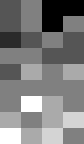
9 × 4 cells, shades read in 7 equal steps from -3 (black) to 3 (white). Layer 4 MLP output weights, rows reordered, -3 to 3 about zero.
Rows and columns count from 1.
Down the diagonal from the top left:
-1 0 0 -1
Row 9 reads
3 1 2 0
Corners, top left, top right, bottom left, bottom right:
-1 -3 3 0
